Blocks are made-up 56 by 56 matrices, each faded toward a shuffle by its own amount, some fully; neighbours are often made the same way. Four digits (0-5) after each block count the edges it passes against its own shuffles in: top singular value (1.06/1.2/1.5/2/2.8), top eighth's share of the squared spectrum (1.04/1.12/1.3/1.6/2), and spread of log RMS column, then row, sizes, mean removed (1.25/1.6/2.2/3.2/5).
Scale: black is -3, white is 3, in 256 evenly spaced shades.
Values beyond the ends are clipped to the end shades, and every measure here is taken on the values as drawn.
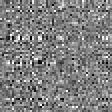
4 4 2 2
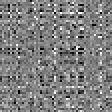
4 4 3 3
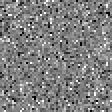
0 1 0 0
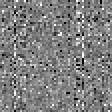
4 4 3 1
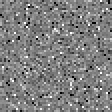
1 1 0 0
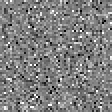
2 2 1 0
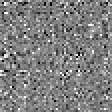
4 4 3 2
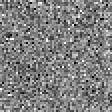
1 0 0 0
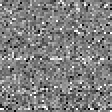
1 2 0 2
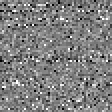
1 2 0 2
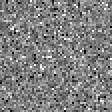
0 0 0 0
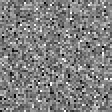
0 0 0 0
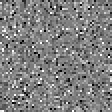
2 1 0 0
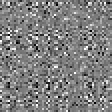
4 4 3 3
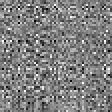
4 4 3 3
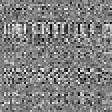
4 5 3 4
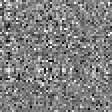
3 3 2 1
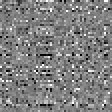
4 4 2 3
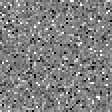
0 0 0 0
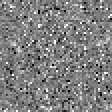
1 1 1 0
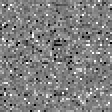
3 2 0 2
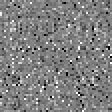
3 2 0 1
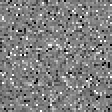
2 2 0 1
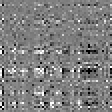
4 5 3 4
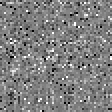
3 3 1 1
